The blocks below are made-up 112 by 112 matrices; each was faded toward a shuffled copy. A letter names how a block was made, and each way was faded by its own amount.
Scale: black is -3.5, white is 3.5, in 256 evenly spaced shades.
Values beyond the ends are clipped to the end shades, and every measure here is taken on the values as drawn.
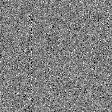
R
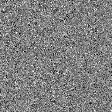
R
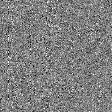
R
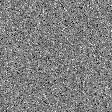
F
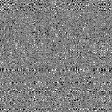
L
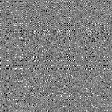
L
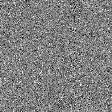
R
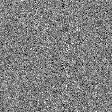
R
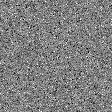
F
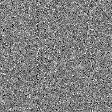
R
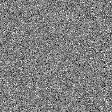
R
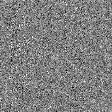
R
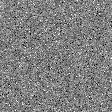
F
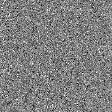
R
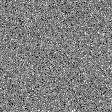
F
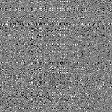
L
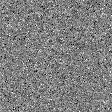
F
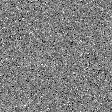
F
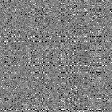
L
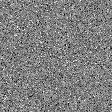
F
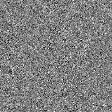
R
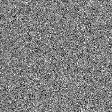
R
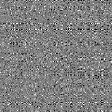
L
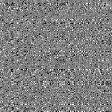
L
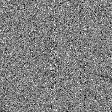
R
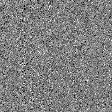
R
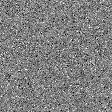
F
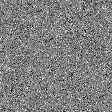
F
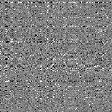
L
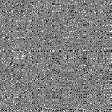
L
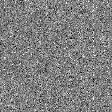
R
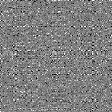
L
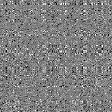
L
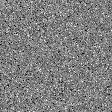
F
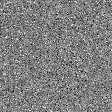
F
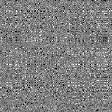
L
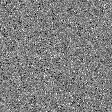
F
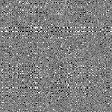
L
